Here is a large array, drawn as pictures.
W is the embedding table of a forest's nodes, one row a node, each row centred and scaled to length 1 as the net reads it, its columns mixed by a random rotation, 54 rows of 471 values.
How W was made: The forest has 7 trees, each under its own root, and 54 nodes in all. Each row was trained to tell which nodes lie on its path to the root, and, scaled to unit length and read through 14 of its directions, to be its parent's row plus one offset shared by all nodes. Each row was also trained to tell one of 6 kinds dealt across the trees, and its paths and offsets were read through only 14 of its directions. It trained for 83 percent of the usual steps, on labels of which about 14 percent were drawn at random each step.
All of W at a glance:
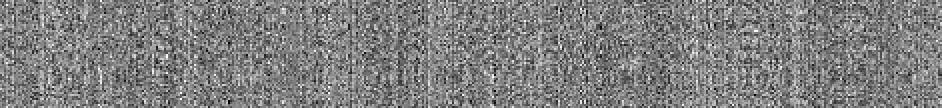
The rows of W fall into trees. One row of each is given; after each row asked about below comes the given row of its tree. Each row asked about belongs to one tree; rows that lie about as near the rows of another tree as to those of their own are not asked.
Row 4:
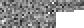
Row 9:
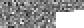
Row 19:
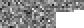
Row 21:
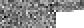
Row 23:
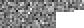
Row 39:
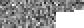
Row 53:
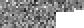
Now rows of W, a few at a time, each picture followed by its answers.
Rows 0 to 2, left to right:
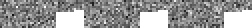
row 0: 53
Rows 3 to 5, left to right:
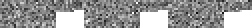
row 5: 53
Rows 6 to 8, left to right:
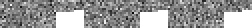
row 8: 19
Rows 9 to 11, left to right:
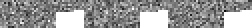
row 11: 53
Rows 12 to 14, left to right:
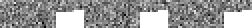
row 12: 53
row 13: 39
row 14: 21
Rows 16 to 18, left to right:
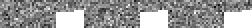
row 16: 9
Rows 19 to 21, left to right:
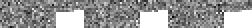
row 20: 21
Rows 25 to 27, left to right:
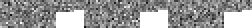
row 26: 19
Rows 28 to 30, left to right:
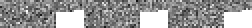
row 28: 21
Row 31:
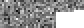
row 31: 9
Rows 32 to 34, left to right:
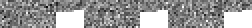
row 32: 21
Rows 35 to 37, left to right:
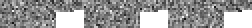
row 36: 21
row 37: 4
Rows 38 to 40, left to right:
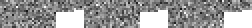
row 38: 53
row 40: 21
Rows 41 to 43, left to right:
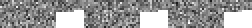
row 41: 53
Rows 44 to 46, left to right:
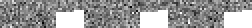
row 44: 53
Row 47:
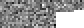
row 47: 39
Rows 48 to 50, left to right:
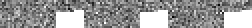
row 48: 4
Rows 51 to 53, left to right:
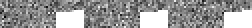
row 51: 21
